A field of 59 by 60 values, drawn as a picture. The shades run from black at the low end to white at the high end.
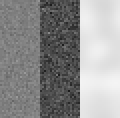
It is made of 1 by 3 panels. Panel 1,1: middling, fine-grained, faint in contrast. Panel 1,2: low, fine-grained. Panel 1,3: very high, smooth, faint in contrast.
